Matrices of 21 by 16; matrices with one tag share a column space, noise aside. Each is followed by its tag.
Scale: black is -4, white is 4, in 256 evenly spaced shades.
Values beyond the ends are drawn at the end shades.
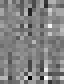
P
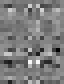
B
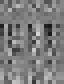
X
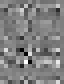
B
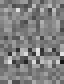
B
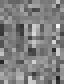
X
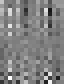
P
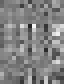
X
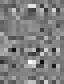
B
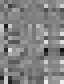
X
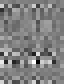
B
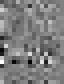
B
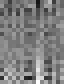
P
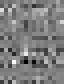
B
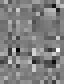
B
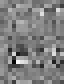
B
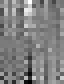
P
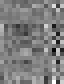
X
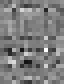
B
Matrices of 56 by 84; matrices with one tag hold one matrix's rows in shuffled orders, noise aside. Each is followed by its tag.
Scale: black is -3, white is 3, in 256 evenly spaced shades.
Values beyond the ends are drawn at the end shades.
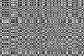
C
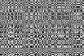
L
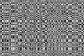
C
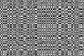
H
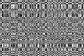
C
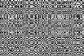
L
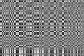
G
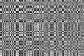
G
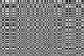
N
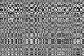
L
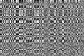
G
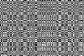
H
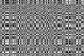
N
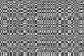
H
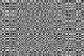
N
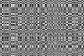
C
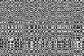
L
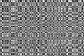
C
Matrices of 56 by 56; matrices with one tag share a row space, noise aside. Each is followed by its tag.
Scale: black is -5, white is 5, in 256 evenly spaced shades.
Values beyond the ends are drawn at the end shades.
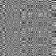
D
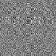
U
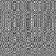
U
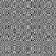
U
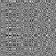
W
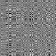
W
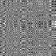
D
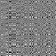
W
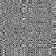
D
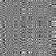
D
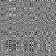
W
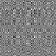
U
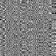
D
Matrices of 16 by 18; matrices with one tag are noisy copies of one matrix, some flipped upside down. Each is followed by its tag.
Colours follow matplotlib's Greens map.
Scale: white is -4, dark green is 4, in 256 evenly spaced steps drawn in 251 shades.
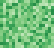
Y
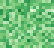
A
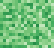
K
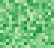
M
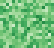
M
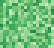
Y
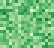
A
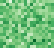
M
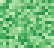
A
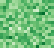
A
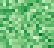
A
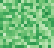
K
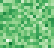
K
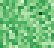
Y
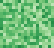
K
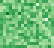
K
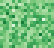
M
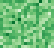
K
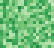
Y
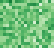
K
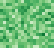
A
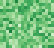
A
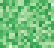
Y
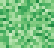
A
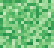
K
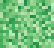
Y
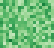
Y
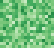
M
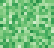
Y
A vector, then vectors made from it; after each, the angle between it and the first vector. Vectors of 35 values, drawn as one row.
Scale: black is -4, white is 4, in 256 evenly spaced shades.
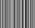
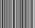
partly aligned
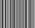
partly aligned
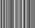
nearly opposite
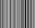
partly aligned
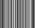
orthogonal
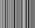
partly aligned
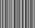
nearly parallel
